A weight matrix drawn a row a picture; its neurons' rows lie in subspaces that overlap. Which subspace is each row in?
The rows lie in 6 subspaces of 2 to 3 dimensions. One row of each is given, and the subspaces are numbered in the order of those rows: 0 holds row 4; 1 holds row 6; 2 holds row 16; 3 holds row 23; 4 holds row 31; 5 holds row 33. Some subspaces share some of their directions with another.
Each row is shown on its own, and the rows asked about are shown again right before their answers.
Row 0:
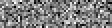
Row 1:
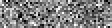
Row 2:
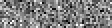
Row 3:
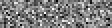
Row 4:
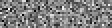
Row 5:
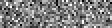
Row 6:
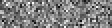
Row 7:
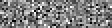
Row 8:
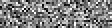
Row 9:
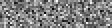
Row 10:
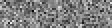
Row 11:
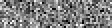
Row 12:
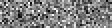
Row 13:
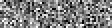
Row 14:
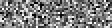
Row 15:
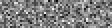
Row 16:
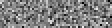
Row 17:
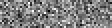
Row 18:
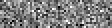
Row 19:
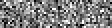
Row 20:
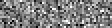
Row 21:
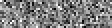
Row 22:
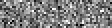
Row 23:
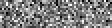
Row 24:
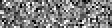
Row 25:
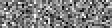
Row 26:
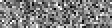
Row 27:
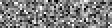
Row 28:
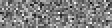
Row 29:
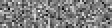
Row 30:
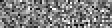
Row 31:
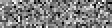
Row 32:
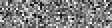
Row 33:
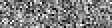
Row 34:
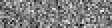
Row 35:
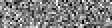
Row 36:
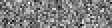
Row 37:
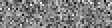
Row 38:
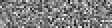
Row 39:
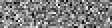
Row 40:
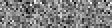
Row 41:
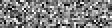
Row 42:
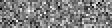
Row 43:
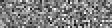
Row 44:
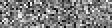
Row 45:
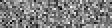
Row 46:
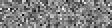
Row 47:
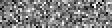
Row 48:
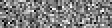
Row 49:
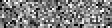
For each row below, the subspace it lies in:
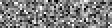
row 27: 1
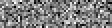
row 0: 4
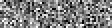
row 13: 0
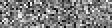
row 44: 5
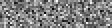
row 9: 1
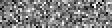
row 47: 4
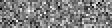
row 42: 4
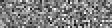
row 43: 2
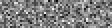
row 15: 1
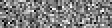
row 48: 0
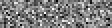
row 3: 1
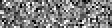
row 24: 1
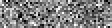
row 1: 5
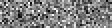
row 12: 5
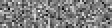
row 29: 0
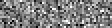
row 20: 2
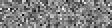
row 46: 0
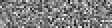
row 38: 2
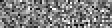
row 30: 2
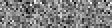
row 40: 3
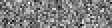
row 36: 2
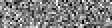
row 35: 3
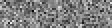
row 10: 2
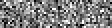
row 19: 4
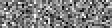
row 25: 0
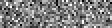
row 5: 3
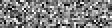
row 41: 2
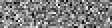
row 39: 3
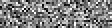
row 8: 2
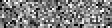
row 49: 5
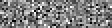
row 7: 3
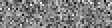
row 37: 0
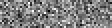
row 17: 5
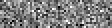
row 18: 0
